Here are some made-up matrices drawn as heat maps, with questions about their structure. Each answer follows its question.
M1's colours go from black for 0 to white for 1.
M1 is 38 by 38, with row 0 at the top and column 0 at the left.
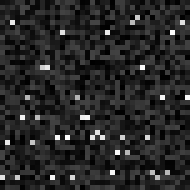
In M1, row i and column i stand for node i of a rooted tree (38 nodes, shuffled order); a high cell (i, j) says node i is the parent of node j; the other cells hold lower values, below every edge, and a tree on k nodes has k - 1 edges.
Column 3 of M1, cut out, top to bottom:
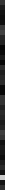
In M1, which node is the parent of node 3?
35
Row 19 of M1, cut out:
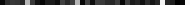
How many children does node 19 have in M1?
4
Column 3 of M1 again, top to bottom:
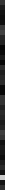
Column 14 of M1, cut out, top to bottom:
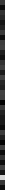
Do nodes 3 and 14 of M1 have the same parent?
yes
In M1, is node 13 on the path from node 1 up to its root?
yes
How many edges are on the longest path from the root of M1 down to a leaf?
12
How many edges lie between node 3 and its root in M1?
1
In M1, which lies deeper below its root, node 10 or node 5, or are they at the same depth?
node 5
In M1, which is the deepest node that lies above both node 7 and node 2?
23
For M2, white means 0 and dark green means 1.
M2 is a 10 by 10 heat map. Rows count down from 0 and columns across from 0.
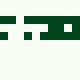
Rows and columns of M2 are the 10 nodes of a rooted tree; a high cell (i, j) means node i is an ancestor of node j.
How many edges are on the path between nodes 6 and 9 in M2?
2
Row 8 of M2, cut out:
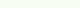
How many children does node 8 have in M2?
0
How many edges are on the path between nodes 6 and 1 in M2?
4
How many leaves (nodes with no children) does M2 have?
7
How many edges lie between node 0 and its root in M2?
2
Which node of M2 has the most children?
4
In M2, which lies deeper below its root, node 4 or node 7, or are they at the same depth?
node 7
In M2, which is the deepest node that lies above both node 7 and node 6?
3
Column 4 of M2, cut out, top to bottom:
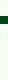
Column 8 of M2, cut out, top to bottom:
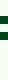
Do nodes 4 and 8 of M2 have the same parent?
no
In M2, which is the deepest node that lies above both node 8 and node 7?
4
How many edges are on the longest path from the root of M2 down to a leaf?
3
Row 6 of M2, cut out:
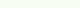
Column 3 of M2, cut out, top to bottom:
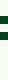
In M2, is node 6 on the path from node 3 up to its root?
no
